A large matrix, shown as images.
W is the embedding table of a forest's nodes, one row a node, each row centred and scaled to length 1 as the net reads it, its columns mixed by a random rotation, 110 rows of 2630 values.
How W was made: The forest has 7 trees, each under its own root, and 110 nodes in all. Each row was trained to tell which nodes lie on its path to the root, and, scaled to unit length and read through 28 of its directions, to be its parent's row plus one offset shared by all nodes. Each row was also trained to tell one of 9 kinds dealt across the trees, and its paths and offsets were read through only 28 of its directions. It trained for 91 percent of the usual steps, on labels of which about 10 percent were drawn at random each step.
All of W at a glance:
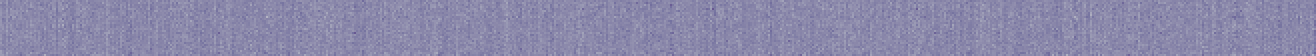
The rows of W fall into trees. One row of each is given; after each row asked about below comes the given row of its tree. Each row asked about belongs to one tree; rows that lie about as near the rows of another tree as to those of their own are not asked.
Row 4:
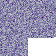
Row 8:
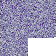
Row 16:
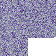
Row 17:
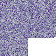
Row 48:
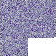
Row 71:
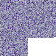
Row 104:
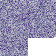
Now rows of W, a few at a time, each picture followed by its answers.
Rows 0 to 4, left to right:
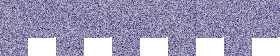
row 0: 71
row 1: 104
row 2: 48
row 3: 8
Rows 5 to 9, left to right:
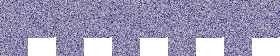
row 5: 4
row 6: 16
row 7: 16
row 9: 8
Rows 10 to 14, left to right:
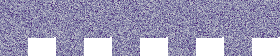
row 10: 104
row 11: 8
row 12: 8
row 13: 16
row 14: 48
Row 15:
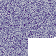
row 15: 104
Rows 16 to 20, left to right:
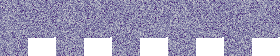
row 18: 16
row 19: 71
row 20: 17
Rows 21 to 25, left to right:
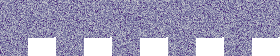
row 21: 8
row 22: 8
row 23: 104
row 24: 71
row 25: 104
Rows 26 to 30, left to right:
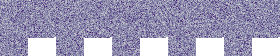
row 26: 16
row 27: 16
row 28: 104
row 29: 71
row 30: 104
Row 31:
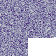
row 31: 16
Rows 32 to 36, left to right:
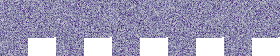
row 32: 17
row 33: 4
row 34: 8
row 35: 4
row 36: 4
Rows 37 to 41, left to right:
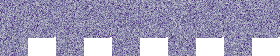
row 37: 4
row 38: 17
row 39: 8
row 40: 16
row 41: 104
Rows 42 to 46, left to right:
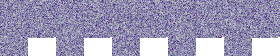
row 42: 48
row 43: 8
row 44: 104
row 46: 71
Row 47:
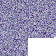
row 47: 8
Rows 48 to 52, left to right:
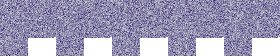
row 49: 104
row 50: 48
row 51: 16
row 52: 48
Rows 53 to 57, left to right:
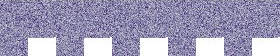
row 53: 104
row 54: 48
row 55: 8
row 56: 4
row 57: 48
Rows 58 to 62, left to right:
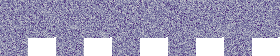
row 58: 71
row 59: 71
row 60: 48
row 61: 104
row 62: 16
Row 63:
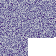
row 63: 48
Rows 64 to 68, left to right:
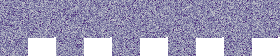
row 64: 8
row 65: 16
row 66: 8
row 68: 8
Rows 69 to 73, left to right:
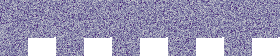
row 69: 104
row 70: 104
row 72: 48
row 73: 71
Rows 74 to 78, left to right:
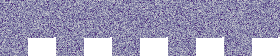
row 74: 8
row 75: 104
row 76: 104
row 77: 8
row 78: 71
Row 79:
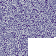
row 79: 16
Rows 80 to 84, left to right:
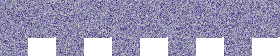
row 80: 104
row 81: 16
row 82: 17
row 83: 17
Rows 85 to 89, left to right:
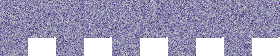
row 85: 17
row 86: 8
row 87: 17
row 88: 8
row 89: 16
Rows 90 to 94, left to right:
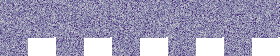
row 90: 4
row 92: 4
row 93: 71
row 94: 17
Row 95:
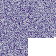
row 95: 17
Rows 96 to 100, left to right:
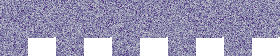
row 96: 16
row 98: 71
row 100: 104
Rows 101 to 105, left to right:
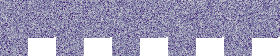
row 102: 71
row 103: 71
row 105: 16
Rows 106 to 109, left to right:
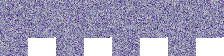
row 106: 48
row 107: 8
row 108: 71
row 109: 48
